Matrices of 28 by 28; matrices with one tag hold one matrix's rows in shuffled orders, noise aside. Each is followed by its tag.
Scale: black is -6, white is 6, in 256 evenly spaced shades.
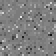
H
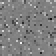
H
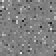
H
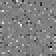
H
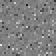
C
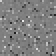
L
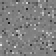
C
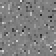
H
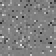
H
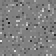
C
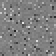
L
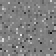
H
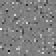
C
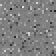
L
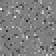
C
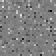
H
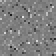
L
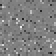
H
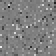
C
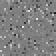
L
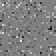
H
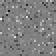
C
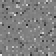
C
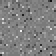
H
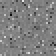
L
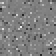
H
